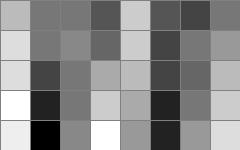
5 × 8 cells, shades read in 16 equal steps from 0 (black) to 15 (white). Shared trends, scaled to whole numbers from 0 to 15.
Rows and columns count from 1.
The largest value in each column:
15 7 8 15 12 5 9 13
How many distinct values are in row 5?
7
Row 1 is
11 7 7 5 12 5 4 7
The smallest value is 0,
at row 5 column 2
